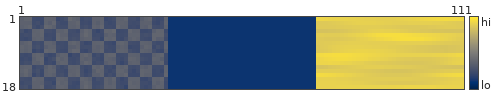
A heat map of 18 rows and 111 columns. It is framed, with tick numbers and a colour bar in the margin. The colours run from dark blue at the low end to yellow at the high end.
It is made of 1 by 3 panels. Panel 1,1: low, checkered. Panel 1,2: very low, flat. Panel 1,3: very high, streaked across, faint in contrast.
